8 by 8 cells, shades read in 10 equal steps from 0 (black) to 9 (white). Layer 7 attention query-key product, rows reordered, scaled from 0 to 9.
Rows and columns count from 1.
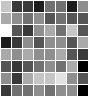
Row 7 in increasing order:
2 3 5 5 6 7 7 8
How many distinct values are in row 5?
4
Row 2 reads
6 5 4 5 3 4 3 3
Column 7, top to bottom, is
1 3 7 3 3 6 5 5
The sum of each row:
26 33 39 30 38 27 43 29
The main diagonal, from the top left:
7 5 2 3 5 4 5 0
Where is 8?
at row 7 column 6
